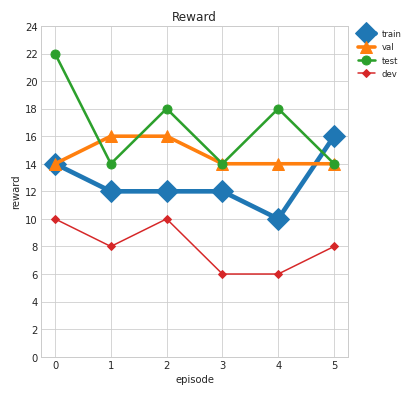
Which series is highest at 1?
val
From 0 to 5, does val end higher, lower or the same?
the same
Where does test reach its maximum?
0
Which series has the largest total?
test
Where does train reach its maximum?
5
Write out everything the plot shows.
Title: Reward
x-axis: episode, ticks 0 1 2 3 4 5
y-axis: reward, ticks 0 2 4 6 8 10 12 14 16 18 20 22 24
Legend: train, val, test, dev
Values:
train: 14 12 12 12 10 16
val: 14 16 16 14 14 14
test: 22 14 18 14 18 14
dev: 10 8 10 6 6 8
